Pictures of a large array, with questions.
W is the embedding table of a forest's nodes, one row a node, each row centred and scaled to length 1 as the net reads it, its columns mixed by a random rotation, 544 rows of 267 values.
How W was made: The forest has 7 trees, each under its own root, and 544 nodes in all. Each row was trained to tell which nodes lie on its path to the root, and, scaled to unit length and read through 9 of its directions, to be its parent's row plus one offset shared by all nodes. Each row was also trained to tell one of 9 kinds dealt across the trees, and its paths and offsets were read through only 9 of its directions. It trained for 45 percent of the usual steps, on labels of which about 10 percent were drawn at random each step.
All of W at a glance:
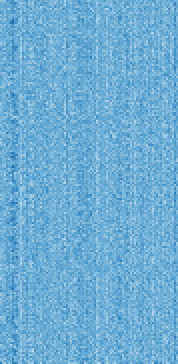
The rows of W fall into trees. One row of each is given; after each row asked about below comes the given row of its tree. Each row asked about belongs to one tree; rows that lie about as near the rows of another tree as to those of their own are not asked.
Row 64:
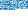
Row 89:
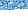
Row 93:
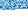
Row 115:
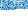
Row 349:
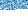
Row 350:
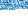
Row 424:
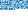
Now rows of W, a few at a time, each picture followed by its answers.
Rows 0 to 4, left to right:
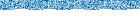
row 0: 89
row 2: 93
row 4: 350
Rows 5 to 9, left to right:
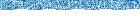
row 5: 64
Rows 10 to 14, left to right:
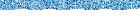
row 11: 93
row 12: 349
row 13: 115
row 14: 64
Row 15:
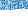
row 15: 89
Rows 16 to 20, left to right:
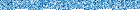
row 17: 349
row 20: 93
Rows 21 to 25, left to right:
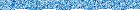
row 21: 349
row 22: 115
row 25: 424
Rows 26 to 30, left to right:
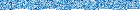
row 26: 350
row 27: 424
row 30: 349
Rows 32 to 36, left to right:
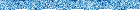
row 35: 93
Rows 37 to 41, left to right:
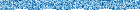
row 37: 424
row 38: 89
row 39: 64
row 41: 93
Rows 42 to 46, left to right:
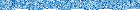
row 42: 349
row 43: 115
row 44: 350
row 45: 93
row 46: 89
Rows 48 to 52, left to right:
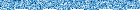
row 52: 349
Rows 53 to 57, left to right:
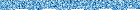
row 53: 115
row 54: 64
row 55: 93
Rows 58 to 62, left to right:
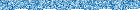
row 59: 350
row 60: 89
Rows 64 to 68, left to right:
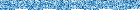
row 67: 64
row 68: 424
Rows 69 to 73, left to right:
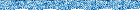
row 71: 64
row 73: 424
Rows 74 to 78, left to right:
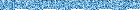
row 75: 349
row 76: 350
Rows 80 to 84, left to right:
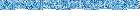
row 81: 350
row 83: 350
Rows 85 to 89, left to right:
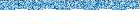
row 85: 350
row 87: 424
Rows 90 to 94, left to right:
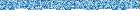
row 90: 64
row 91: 93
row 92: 350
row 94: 64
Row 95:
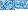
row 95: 350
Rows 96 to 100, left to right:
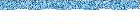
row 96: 349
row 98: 115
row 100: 64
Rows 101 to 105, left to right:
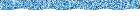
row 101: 64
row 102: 64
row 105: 89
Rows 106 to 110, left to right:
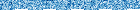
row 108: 349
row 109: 350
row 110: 424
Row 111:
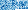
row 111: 115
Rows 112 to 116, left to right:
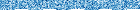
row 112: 115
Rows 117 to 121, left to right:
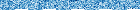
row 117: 115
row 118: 349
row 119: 349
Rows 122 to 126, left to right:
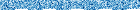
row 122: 115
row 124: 89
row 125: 64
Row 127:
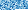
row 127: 89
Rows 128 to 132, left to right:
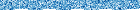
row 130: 64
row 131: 93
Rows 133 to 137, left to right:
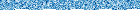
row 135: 115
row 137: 93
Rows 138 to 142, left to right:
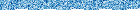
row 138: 349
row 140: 349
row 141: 424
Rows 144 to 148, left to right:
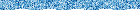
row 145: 424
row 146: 349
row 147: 350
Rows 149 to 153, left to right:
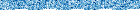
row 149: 93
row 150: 64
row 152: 64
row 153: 349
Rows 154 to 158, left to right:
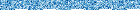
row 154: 350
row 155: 115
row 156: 349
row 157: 350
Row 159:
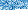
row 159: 64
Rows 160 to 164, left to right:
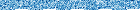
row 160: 64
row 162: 115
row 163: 64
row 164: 349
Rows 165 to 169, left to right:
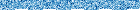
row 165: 350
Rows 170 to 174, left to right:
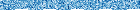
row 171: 350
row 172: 64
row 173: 350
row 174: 93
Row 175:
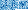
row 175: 115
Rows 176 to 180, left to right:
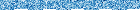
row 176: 93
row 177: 115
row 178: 350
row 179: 424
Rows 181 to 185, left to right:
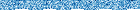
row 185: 349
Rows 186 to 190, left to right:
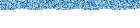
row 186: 115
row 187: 424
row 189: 64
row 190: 93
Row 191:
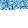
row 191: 64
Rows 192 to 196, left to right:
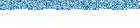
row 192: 424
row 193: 350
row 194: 93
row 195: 350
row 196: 424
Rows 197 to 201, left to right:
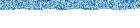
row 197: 115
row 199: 89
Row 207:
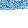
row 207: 115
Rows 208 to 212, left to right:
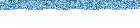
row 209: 350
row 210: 424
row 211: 64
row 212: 115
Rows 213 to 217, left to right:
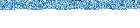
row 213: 350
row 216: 89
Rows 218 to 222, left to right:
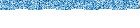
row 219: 349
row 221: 115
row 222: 349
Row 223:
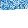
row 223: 115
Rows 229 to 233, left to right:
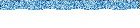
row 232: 424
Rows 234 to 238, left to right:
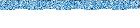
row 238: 64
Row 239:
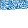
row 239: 349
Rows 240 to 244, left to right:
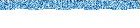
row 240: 89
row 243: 93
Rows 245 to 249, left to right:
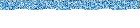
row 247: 349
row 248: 89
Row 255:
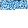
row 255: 349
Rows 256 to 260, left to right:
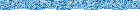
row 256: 89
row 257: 64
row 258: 115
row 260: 93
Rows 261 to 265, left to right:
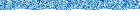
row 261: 89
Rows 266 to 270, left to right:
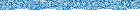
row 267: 64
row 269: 424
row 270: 424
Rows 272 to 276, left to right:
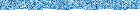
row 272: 349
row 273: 350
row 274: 64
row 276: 115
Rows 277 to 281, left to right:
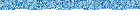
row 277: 115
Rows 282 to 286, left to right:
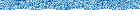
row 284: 64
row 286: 350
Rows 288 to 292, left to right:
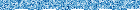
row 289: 424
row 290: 64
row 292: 350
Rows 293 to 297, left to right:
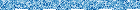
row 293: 350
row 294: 115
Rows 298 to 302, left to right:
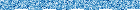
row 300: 89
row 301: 64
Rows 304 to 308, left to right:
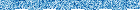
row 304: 424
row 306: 350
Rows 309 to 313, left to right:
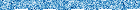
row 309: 349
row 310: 93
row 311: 350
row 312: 115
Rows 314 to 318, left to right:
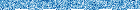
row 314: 350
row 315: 349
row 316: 349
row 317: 64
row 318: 350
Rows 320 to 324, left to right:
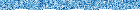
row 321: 349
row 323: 350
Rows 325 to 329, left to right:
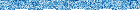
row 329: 424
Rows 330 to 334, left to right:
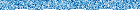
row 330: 350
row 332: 93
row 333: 350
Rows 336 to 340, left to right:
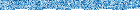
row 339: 93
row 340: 64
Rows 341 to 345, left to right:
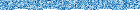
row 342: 349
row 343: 115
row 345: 349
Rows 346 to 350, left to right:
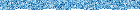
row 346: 349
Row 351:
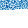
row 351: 115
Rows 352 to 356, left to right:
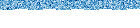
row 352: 424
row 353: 349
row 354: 349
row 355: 350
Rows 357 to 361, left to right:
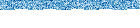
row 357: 349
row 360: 115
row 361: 350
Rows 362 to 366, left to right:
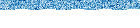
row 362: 349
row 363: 424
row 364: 350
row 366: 89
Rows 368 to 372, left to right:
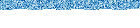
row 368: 424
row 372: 350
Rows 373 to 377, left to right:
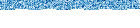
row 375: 64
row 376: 349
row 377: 350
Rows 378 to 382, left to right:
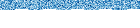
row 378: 350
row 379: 424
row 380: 115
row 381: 115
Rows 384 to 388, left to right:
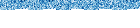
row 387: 349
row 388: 349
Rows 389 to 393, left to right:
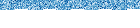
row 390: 349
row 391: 350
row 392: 424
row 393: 350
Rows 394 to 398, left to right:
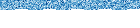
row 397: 93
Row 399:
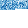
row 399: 115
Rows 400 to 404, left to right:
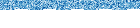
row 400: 115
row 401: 350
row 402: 115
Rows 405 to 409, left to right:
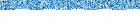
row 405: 115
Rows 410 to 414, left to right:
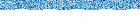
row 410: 89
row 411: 115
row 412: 93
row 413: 424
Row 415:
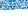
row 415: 93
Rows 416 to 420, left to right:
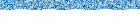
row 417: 93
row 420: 89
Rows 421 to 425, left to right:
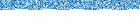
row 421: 349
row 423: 424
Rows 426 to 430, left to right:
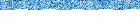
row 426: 349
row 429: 93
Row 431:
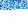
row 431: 424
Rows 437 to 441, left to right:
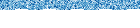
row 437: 350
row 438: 64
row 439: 115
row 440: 349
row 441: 93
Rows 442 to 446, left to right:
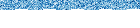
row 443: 349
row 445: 349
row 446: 89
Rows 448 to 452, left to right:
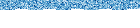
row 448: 64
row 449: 115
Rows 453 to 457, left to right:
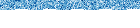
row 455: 115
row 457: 349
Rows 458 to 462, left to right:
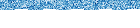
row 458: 349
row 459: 115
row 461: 349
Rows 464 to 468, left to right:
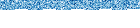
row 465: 350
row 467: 350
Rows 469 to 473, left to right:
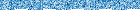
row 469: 349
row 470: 350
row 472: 349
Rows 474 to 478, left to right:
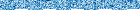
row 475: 349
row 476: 349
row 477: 424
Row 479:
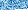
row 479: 349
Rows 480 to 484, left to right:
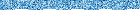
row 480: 93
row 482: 349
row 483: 424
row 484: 424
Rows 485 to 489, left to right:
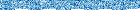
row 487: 350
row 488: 93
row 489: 349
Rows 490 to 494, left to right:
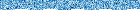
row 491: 350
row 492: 350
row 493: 115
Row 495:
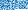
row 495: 115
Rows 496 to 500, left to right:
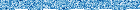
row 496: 424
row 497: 350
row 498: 424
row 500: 93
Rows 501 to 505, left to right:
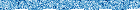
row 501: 424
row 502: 89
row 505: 64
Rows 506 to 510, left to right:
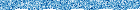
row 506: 64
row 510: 115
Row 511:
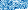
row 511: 350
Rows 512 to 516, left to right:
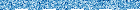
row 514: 350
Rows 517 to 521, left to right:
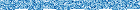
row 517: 64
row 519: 93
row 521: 424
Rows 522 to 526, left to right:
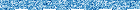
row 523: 350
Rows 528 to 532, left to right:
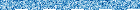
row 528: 93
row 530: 350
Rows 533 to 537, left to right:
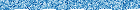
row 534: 89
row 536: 350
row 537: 349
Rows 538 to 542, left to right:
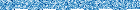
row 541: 64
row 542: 93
